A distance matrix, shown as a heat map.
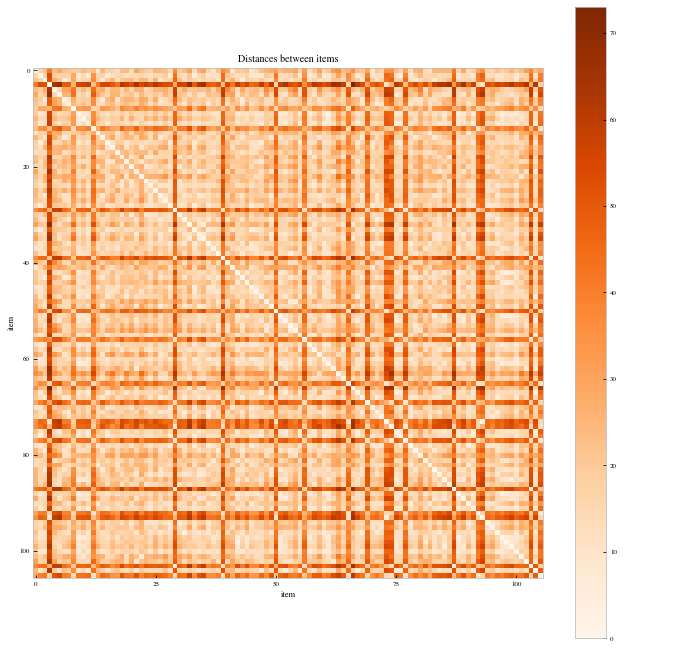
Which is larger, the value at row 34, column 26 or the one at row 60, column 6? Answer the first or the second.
the second
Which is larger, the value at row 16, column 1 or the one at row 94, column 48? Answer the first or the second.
the second
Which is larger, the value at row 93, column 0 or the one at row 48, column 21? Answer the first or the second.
the first
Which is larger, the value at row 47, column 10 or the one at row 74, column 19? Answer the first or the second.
the second
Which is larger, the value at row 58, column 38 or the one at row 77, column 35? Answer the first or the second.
the second
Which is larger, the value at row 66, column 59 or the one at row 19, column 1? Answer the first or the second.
the first
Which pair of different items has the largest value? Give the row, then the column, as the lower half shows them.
66, 3
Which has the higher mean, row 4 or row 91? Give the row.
4
